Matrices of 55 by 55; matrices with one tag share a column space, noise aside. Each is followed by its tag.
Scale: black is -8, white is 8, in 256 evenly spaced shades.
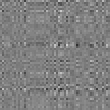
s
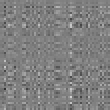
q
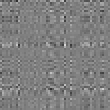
s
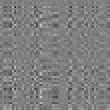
q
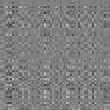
q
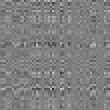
s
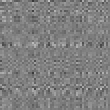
s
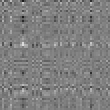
s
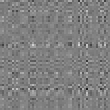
s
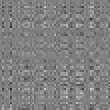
q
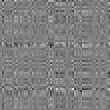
s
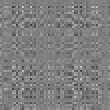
q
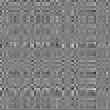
s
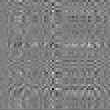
s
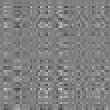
q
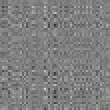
q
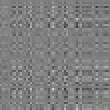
q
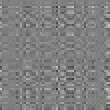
q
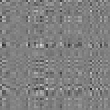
s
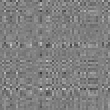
s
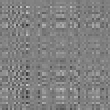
q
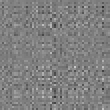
q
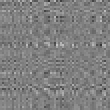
s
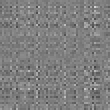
q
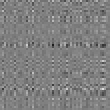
s
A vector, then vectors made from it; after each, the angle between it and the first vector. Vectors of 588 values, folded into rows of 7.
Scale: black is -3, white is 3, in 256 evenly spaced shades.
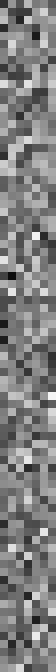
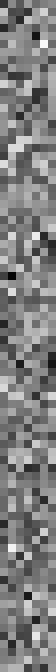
nearly parallel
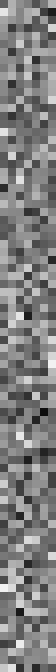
orthogonal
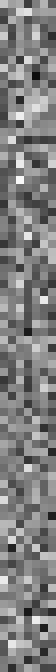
partly opposed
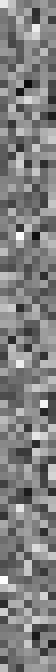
partly opposed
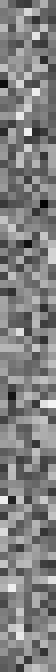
partly opposed
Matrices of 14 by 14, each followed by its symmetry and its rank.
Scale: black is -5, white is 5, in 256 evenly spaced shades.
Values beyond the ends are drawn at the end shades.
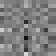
neither, rank two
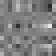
neither, rank two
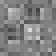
symmetric, rank three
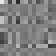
neither, rank two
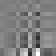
neither, rank one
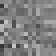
neither, rank three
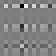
neither, rank one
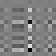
neither, rank one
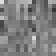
neither, rank three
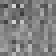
neither, rank three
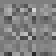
neither, rank two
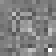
symmetric, rank three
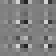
neither, rank one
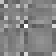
symmetric, rank three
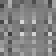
neither, rank two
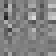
neither, rank two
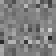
neither, rank three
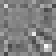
symmetric, rank three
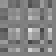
symmetric, rank one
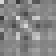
symmetric, rank three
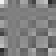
symmetric, rank one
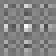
symmetric, rank one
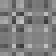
symmetric, rank one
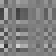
neither, rank one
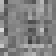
neither, rank three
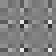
symmetric, rank one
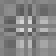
symmetric, rank one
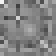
symmetric, rank three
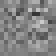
neither, rank three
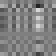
neither, rank one
